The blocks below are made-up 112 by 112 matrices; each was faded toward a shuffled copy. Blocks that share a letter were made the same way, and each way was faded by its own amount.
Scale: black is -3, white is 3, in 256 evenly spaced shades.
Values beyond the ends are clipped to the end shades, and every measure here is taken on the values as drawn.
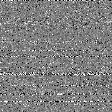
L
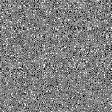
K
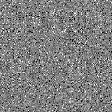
K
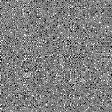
K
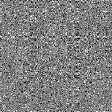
K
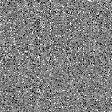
K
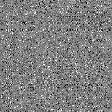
K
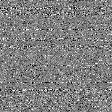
L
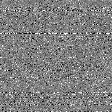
L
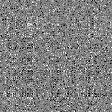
K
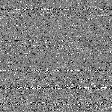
L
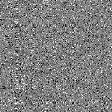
K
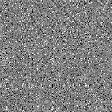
K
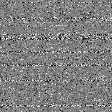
L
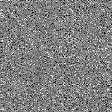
K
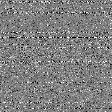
L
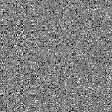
K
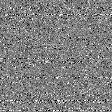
L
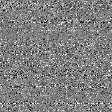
L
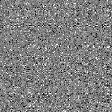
K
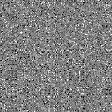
K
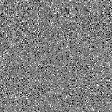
K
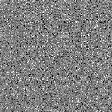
K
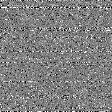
L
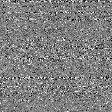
L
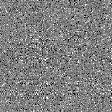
K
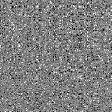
K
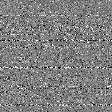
L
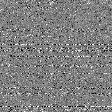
L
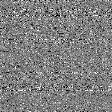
L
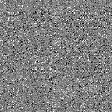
K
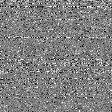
L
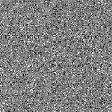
K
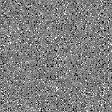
K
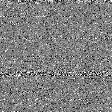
L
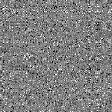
K
